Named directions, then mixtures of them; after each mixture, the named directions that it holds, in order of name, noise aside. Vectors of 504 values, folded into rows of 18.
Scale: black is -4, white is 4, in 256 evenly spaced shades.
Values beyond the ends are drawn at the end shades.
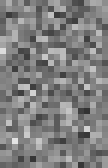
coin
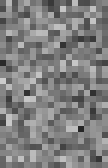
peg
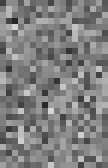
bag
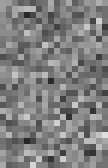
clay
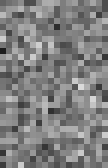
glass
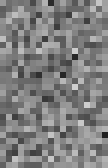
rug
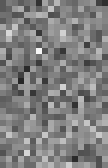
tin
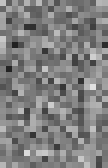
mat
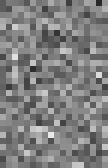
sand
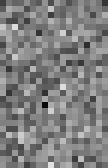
bag, tin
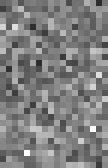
mat, sand, tin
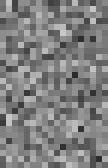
peg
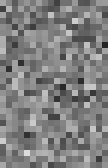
bag, mat, peg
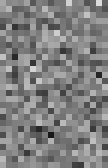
sand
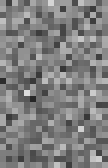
peg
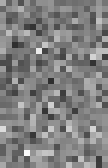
clay, mat, tin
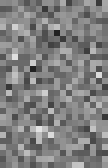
sand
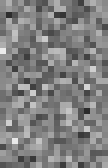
coin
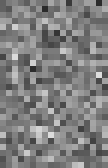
sand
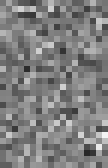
clay, glass, tin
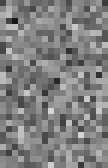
bag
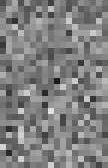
bag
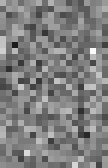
coin, mat, sand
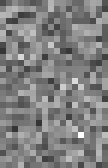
bag, clay, glass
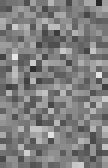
sand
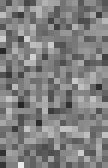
glass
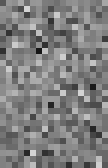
mat, rug, tin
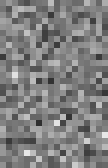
clay, sand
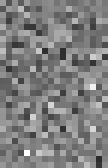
mat, tin
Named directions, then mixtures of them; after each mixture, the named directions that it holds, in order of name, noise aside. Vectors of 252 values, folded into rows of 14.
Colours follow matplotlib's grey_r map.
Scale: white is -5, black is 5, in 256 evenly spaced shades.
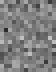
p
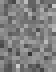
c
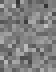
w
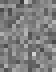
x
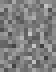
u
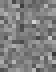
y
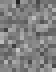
p, u, w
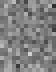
c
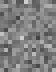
p, u, x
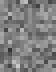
c, p, w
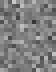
y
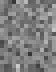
c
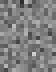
x, y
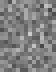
u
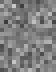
w, y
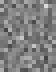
p, u, w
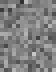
x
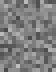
p, u, x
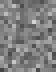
w, y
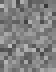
w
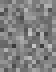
u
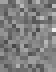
c, x, y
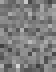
c, p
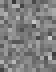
y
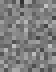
w, x, y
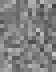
c, u, y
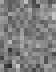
c, p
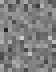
p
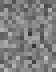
u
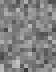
p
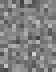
x, y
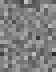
p, x, y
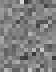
w, x
